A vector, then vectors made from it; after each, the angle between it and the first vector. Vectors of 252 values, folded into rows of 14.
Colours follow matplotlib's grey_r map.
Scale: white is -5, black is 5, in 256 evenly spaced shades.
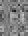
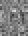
nearly opposite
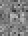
nearly parallel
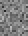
partly opposed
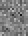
partly opposed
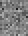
orthogonal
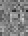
nearly parallel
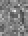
nearly opposite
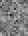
partly opposed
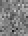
partly opposed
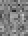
nearly parallel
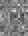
nearly opposite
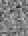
partly aligned
